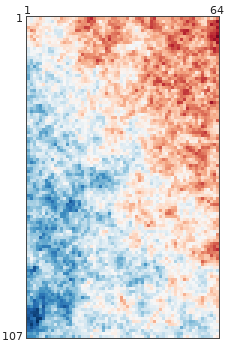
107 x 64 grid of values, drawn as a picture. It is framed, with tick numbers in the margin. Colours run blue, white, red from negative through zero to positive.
The halves do not mirror each other. The field climbs toward the top right. No regular stripes run through it. The bottom left is the ninth with the lowest average. The ninth with the highest average is the top right.
